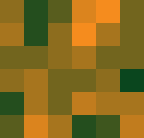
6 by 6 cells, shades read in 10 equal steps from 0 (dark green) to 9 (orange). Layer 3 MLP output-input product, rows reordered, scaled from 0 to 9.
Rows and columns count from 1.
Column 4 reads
8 9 6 4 7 1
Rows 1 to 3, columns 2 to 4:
1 3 8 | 1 5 9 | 4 5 6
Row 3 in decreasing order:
6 5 4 4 4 4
